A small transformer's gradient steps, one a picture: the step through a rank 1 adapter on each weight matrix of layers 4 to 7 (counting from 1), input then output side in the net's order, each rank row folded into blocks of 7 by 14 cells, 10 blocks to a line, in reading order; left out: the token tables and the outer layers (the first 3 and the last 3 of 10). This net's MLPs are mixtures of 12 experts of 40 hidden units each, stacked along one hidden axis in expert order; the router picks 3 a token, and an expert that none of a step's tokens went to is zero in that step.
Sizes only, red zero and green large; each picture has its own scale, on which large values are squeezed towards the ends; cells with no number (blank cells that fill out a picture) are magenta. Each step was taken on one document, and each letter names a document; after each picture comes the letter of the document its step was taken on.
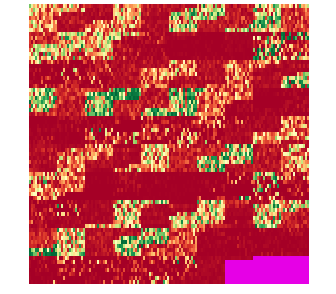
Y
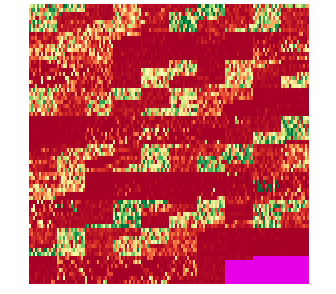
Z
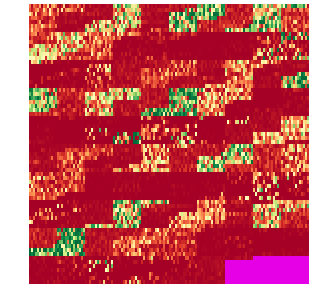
Y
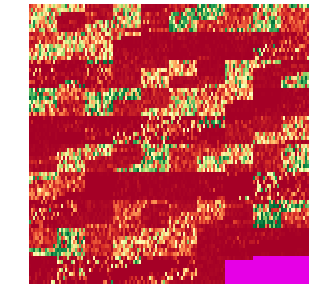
Z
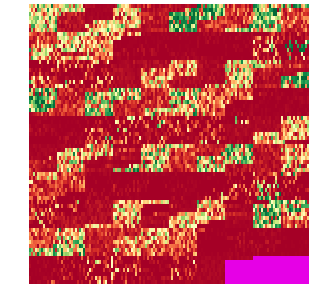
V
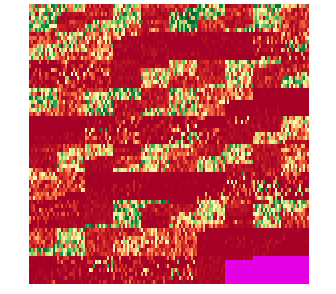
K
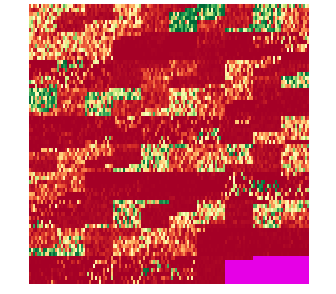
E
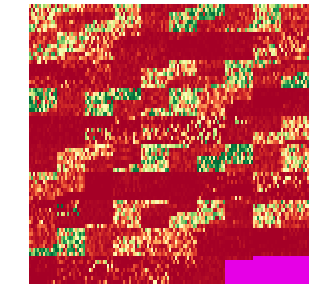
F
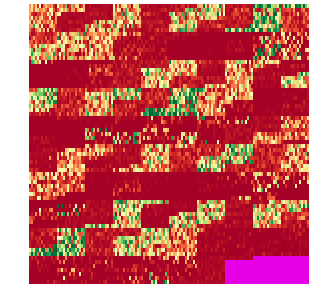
Y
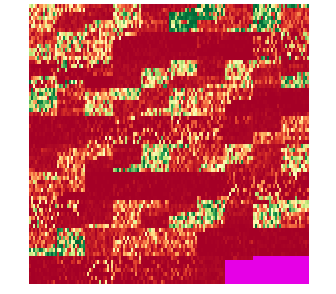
V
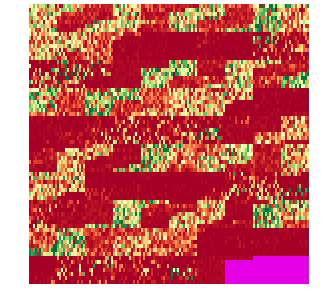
E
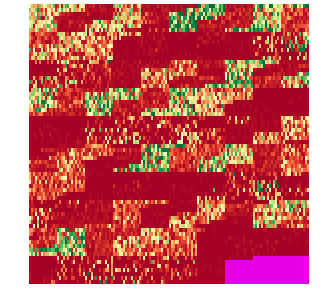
K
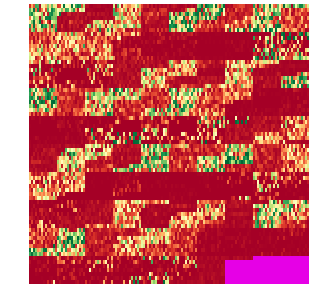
F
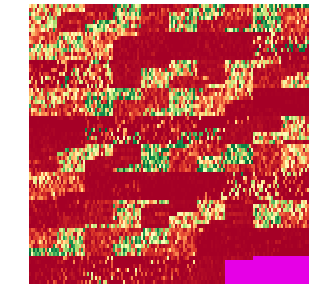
K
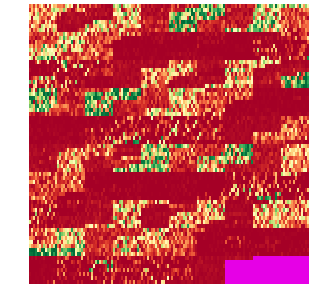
V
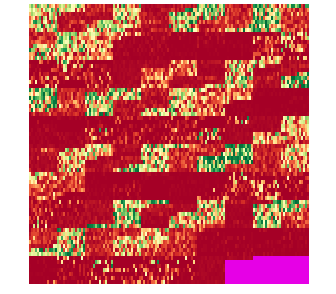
K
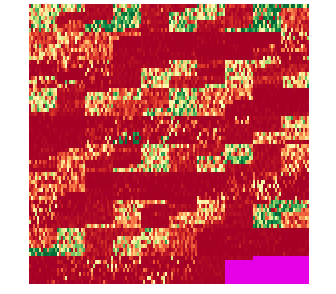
V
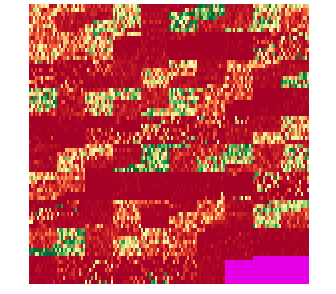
F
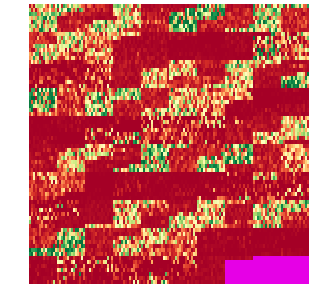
F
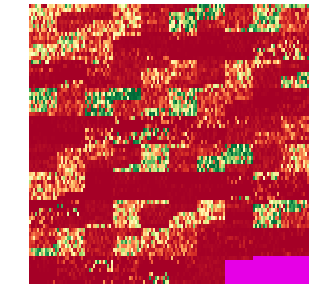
F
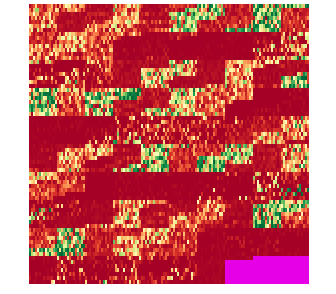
Z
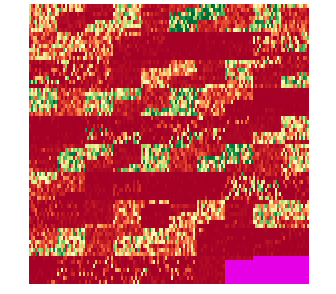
K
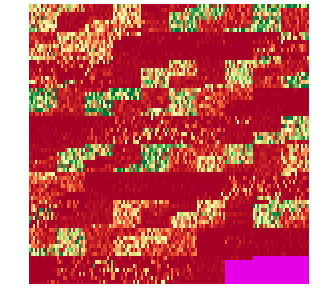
V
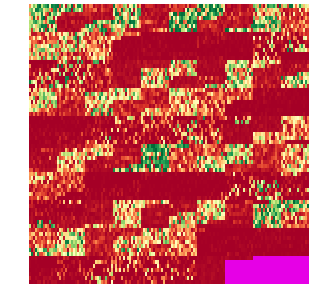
E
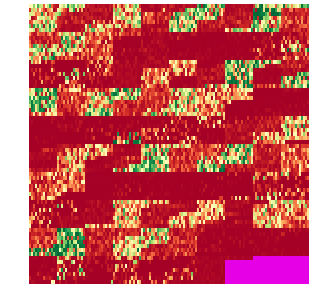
Z
